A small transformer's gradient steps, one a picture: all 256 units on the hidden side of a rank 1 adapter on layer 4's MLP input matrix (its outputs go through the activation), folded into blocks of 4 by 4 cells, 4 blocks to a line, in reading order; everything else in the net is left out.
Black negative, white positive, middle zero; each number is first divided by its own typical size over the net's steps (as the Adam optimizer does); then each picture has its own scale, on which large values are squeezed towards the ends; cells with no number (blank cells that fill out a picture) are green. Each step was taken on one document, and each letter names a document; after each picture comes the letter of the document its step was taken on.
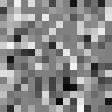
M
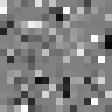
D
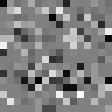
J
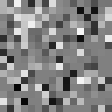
M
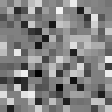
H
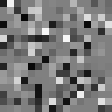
H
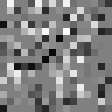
H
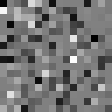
D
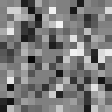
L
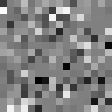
D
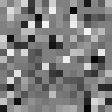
L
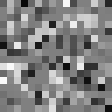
H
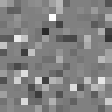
J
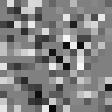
H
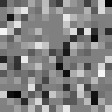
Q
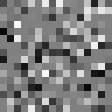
Q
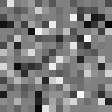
H
